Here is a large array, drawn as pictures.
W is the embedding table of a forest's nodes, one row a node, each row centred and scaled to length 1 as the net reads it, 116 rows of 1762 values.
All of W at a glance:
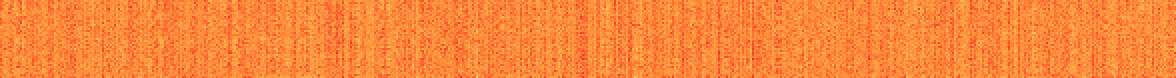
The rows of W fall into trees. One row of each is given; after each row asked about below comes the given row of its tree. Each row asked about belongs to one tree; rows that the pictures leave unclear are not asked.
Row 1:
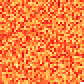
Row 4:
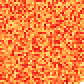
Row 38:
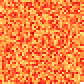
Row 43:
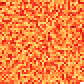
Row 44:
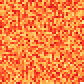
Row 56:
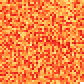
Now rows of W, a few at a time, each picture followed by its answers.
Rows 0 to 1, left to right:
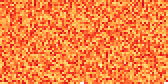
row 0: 38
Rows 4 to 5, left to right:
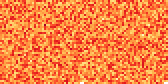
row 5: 4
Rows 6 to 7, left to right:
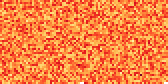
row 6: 38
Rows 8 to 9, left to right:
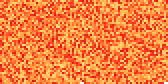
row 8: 1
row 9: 1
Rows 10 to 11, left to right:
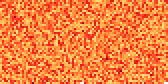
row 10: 38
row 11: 1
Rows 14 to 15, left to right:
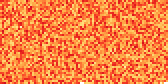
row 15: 38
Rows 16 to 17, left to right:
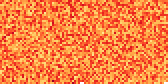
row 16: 44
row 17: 43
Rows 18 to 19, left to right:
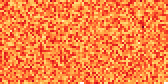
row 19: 43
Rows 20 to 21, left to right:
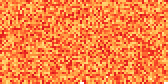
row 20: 1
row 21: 1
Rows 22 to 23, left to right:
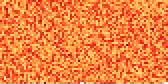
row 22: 44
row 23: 56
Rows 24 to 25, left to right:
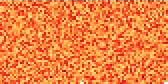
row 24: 43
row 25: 4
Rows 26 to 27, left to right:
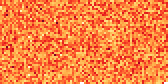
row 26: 43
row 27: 43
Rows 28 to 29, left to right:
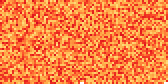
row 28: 4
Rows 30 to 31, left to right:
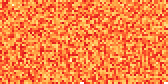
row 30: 1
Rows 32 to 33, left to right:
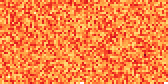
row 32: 38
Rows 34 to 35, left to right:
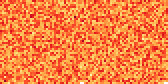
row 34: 4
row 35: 4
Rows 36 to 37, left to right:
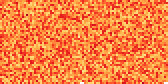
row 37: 38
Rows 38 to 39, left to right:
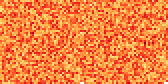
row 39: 1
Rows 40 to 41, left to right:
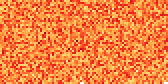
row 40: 43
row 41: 43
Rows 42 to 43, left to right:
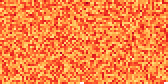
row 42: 38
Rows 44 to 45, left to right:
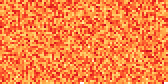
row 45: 44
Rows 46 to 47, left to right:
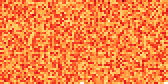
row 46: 4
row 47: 4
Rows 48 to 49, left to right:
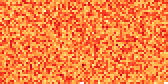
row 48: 43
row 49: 43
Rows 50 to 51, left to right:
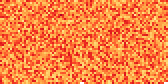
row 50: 1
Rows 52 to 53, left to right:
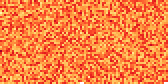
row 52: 38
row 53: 44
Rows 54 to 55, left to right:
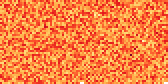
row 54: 4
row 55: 43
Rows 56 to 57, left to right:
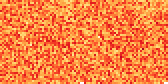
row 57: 56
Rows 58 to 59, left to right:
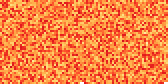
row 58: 1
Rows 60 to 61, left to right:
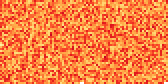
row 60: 4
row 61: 1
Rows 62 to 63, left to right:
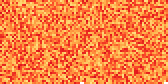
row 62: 1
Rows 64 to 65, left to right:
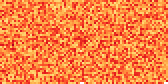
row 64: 56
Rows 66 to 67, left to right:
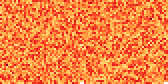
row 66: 4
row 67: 38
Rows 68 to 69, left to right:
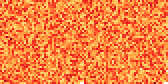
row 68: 4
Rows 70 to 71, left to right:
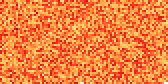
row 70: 1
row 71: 1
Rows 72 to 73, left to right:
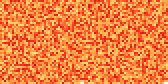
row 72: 4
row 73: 4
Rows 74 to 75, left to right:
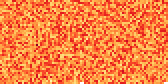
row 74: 43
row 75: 43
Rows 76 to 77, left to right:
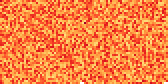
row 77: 1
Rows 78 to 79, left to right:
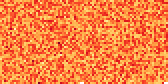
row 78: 38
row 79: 43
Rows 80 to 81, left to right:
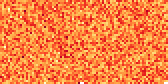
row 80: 44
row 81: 4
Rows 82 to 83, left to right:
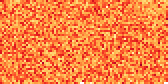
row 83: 56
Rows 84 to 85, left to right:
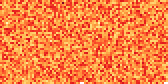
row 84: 44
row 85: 4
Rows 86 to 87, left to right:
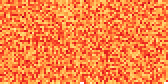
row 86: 56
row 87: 1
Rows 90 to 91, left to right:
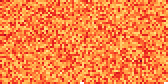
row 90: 1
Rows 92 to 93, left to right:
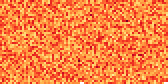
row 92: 44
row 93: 43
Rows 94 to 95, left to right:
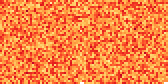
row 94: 1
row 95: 38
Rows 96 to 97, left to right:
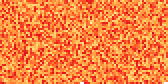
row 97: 1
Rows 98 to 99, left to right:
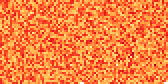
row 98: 1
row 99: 43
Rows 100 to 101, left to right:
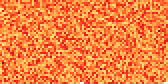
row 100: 38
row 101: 43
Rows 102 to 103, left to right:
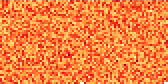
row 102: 1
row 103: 44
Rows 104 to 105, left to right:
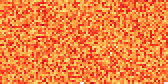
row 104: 56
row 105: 44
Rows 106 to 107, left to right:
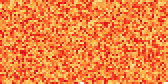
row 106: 1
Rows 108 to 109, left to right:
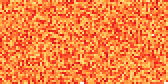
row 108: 1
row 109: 1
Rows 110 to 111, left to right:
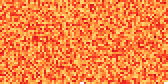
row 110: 56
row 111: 4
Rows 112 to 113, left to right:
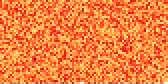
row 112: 4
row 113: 43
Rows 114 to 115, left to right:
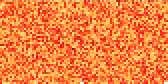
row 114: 56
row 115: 4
